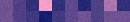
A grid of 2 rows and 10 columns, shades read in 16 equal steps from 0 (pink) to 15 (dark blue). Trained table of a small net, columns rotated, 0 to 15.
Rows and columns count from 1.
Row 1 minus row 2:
0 0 1 -15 1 0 5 0 -4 4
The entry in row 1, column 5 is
13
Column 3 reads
13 12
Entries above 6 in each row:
8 10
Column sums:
18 22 25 15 25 20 23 22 14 22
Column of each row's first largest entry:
7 4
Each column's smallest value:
9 11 12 0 12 10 9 11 5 9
